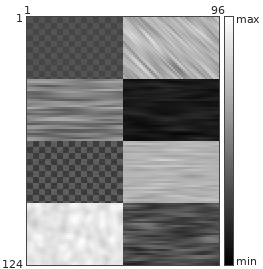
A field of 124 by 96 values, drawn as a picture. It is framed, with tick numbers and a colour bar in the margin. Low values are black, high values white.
It is made of 4 by 2 panels. Panel 1,1: low, checkered, faint in contrast. Panel 1,2: high, slanting down to the right. Panel 2,1: middling, streaked across. Panel 2,2: very low, streaked across, faint in contrast. Panel 3,1: low, checkered. Panel 3,2: high, streaked across, faint in contrast. Panel 4,1: very high, blotchy, faint in contrast. Panel 4,2: low, streaked across.
